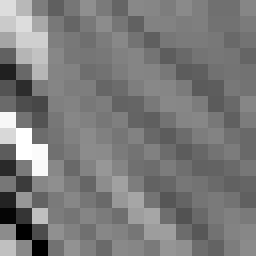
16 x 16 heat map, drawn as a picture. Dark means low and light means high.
Mirror symmetry: none. Calmest part: top right. Seam: vertical, 20% of the way across, the right part calmer. Average level on the scale: 50%.
